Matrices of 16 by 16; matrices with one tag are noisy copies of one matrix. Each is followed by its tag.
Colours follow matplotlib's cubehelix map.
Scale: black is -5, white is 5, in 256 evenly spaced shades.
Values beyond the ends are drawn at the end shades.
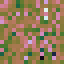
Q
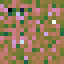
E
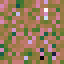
Q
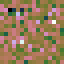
E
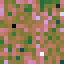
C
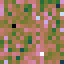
C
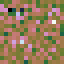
E
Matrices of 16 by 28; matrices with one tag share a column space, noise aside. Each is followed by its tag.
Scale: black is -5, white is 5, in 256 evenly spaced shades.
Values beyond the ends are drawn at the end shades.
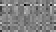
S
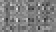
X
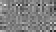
S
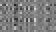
X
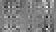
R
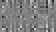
R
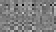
S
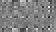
R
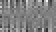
R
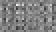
X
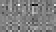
S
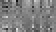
R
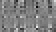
R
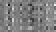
X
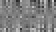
R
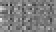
X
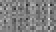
X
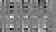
R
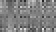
R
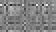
S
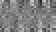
R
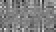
R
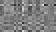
S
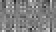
R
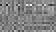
S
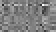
S
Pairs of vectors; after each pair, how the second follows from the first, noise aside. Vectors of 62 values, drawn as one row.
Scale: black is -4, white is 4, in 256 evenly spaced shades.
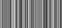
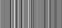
partly zeroed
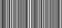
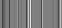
partly zeroed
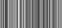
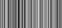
negated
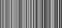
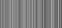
shrunk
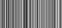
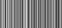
negated
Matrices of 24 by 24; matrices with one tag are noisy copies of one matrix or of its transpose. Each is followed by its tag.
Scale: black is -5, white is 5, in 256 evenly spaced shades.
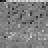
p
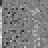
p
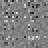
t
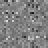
t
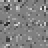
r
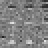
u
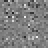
t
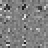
r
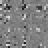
r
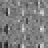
u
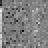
p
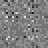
t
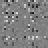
t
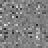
t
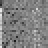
p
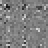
r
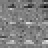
u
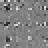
r
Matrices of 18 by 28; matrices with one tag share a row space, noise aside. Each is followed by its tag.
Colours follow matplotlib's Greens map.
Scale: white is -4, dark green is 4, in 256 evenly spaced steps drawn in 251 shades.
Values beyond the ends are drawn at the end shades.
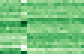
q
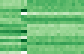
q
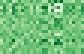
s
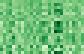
s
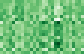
s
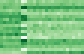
q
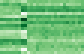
q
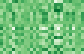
s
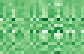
s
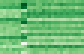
q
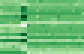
q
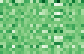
s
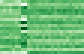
q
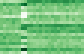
q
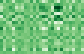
s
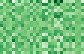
s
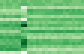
q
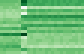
q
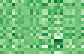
s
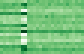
q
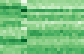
q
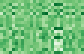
s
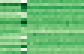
q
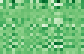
s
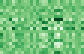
s
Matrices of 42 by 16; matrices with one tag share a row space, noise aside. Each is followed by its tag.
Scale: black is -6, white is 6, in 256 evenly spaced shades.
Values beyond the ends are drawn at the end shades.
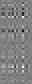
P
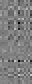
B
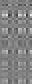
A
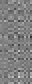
B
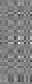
B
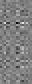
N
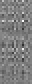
P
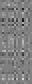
P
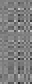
B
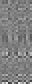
A
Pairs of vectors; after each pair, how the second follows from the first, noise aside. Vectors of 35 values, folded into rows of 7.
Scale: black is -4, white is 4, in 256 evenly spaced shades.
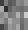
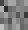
sign-scrambled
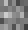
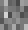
sign-scrambled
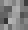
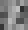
reversed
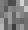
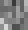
reversed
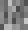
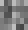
shuffled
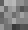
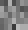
sign-scrambled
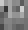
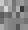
sign-scrambled
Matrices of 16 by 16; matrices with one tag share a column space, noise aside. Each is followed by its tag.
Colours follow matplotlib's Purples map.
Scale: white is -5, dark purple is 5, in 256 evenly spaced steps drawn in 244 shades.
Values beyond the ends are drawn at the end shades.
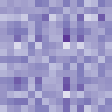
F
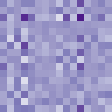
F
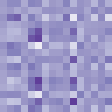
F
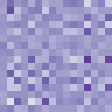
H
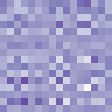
H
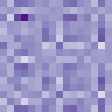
F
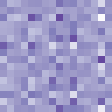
F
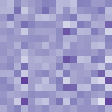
H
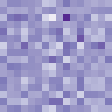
F
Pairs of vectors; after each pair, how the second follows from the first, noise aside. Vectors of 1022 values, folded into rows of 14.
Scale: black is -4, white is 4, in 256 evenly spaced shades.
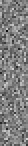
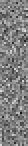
shuffled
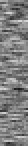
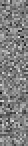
shuffled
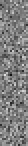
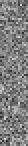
shuffled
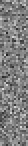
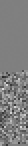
partly zeroed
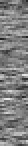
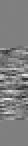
partly zeroed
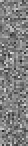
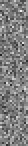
shuffled
